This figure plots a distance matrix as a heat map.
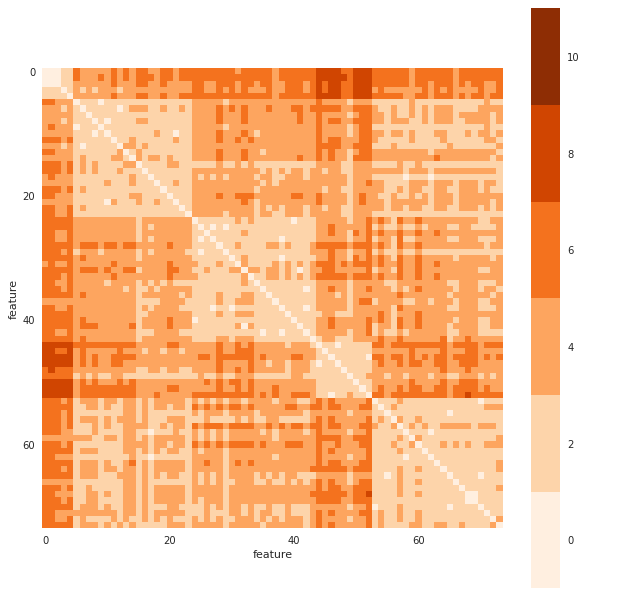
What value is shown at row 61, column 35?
4
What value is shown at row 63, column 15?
2
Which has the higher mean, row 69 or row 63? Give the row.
63
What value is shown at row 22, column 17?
2
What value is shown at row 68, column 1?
6
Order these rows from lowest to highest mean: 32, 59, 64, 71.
71, 59, 64, 32
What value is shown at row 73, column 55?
2
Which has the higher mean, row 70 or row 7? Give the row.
7
